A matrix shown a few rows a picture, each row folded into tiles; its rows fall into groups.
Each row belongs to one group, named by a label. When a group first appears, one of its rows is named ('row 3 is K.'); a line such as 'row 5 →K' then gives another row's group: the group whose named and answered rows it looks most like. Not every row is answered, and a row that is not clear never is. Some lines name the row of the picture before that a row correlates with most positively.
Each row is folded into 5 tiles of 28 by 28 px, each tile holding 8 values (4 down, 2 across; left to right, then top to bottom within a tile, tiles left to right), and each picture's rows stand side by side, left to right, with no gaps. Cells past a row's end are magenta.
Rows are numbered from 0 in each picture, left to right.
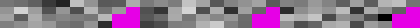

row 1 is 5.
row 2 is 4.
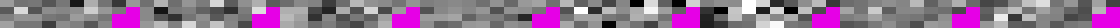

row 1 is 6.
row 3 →4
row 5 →5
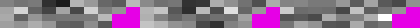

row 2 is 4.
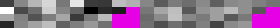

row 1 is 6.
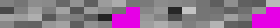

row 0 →4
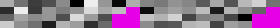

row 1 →4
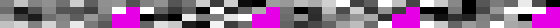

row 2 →5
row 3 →6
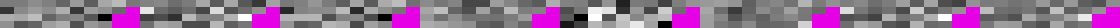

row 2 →4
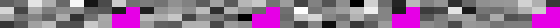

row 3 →6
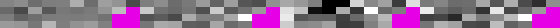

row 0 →6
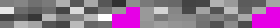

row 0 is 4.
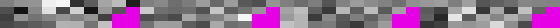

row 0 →5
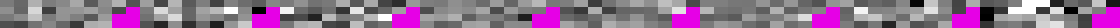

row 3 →4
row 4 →6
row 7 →5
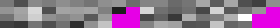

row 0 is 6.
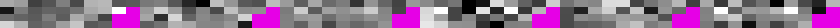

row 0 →6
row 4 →5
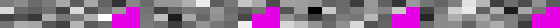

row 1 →5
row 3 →5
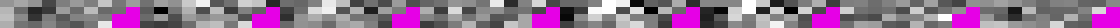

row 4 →5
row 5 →5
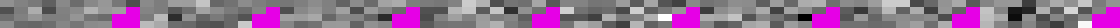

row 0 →6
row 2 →4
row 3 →5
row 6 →5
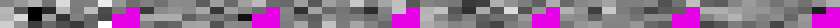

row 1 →4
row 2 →6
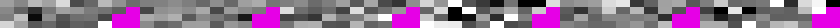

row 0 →5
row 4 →5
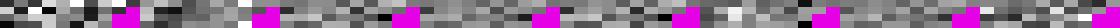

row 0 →6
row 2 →4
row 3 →4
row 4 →4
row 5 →5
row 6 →4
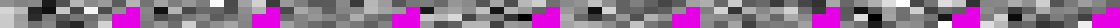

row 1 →6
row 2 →6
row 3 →4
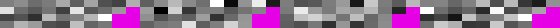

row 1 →6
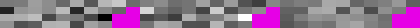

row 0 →4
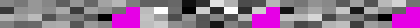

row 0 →4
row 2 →4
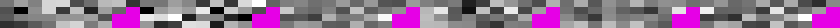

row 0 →5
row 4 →6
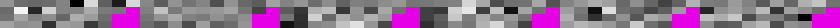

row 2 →5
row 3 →5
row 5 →4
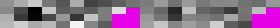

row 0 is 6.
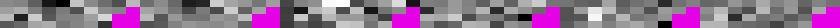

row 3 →4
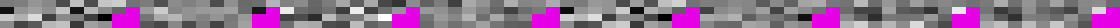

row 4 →4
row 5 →4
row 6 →6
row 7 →6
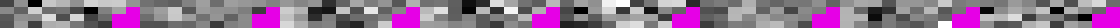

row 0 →6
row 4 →5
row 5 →5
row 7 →4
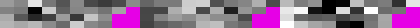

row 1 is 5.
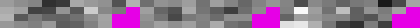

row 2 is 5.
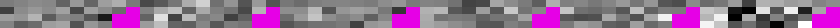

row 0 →4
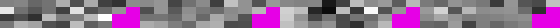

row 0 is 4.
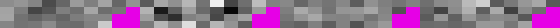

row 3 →5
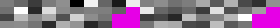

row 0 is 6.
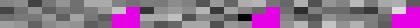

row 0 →6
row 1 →4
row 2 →6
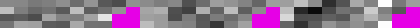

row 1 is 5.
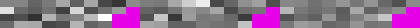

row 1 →5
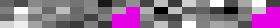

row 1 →6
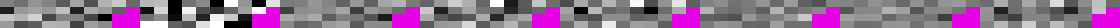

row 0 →4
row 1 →6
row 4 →6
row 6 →4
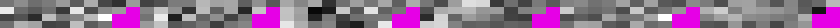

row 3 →5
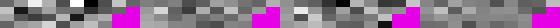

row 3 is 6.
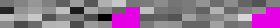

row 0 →4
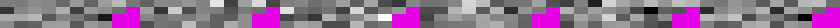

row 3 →5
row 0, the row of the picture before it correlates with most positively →0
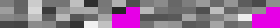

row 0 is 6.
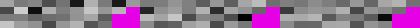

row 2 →4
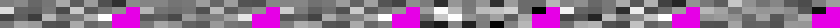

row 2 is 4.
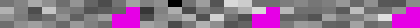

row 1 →6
